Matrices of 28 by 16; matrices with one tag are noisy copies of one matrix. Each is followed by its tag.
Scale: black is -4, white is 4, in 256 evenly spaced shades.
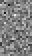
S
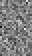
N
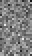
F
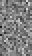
N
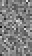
N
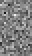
S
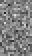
S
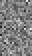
N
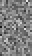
N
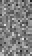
F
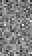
F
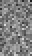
F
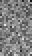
F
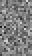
N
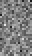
F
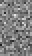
S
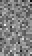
F
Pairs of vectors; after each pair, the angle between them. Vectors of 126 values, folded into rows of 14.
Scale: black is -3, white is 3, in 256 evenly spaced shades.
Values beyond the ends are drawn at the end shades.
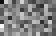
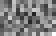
partly opposed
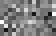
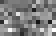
partly opposed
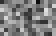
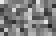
nearly opposite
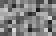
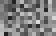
orthogonal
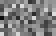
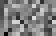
partly aligned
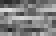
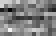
nearly opposite
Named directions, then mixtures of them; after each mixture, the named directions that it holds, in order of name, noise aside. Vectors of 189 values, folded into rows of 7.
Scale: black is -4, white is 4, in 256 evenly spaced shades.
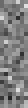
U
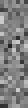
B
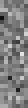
B, U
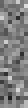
U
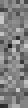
B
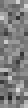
U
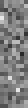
B, U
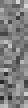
B, U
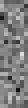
B, U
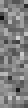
B, U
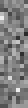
B, U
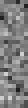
U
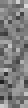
B, U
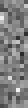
B, U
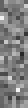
B, U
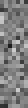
B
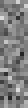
U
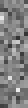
B, U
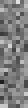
B, U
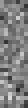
U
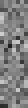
B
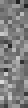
B, U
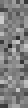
B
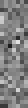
B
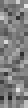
U
